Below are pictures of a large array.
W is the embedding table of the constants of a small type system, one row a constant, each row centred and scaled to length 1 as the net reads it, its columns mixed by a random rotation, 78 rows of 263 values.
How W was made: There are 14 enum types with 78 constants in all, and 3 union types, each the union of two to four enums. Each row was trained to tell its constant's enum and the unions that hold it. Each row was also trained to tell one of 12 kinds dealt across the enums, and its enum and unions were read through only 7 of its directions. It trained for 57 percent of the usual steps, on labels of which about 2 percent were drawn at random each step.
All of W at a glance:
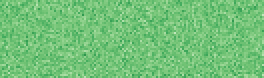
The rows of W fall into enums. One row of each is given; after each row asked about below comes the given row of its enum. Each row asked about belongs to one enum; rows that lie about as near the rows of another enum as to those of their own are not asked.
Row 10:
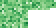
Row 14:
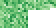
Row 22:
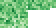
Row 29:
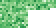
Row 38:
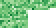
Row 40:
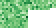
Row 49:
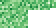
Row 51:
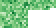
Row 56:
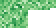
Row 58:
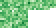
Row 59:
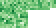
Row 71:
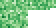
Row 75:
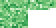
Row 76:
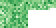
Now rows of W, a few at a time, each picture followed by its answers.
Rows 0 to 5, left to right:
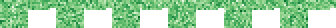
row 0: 38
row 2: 40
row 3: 75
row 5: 14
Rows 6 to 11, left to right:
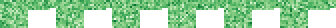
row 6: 38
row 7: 22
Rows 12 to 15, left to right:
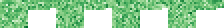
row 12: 49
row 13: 75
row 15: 38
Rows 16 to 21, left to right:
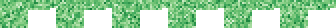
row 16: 51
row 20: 56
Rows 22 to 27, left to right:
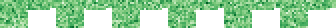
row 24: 56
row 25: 51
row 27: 75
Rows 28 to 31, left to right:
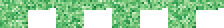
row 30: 40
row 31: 49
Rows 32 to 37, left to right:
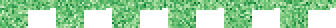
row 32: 59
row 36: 40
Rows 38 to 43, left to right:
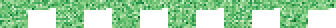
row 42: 51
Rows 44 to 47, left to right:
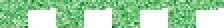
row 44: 22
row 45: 51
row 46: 10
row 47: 14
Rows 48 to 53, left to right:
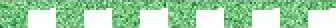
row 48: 56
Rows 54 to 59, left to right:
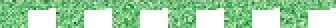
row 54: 38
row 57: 75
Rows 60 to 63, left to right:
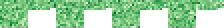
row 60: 22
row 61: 10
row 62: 49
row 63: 40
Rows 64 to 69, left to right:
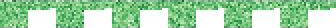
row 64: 38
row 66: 49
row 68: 40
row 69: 22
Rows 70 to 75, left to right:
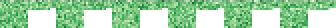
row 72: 49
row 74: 75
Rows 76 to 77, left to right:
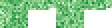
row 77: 51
